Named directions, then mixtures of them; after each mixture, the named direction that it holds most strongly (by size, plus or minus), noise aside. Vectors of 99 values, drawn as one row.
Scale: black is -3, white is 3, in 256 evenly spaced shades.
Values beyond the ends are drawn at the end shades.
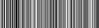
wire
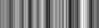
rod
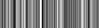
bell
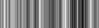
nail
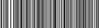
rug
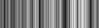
nail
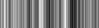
nail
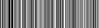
rug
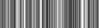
bell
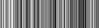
rug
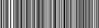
rug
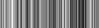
nail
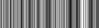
rod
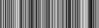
wire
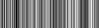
wire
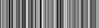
bell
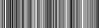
wire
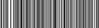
rug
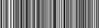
rug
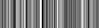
bell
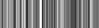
bell
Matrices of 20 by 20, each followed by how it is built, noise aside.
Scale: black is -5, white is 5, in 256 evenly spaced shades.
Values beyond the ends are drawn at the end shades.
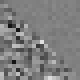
lower triangular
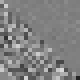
lower triangular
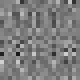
low rank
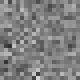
low rank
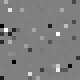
sparse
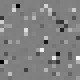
sparse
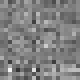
low rank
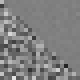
lower triangular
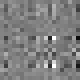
low rank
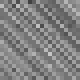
Toeplitz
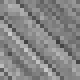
Toeplitz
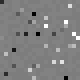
sparse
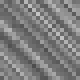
Toeplitz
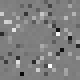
sparse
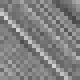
Toeplitz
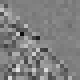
lower triangular
